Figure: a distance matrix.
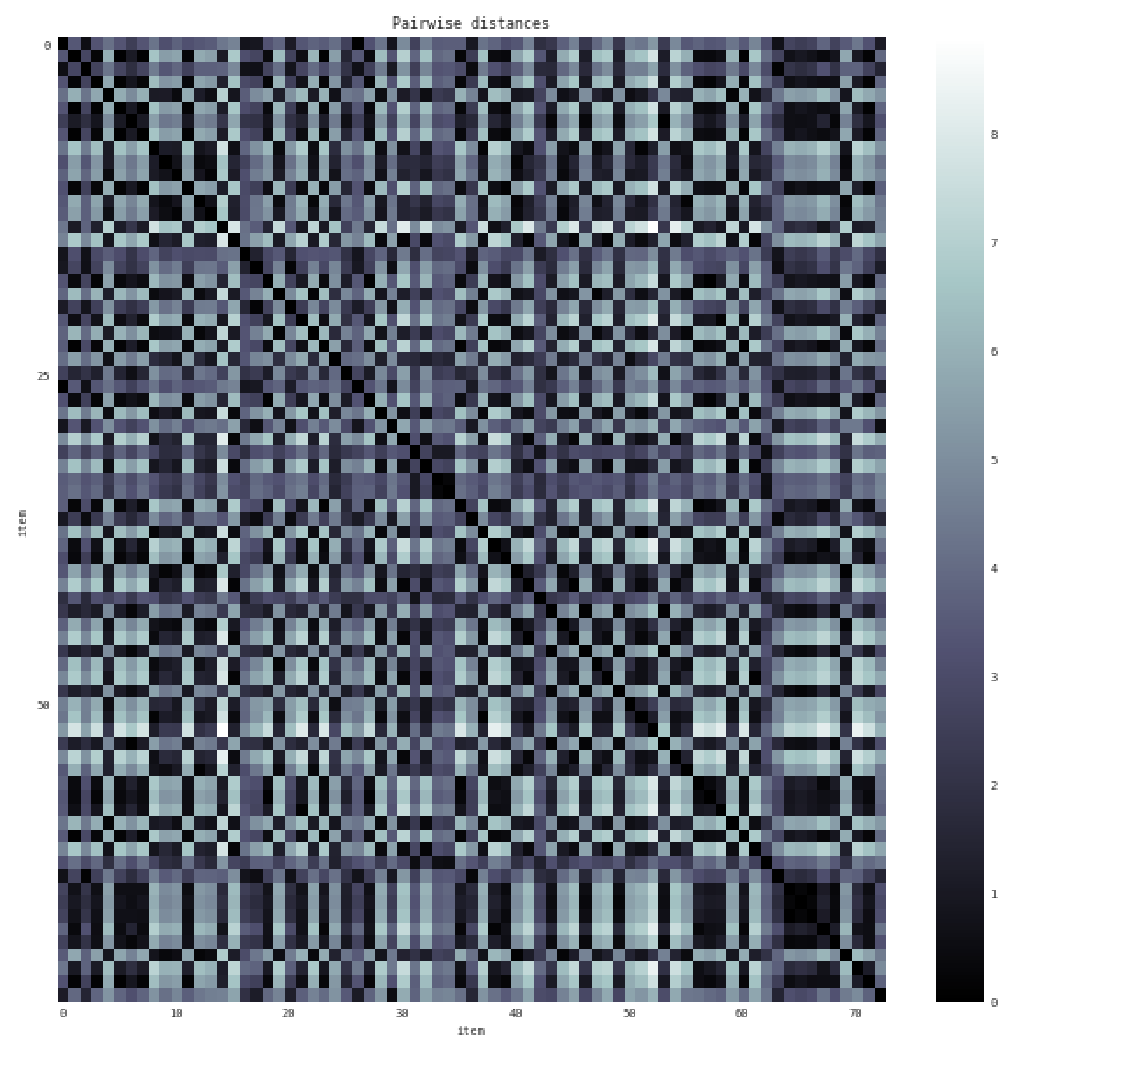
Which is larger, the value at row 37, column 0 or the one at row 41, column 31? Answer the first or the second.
the first
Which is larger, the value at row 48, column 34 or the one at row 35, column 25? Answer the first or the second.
the first
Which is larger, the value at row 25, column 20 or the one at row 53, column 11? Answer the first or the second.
the first
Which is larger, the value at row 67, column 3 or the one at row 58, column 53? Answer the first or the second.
the second
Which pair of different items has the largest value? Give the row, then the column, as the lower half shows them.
52, 14
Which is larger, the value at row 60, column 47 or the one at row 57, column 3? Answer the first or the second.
the first
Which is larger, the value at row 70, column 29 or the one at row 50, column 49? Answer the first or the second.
the second
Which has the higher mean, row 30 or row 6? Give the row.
30
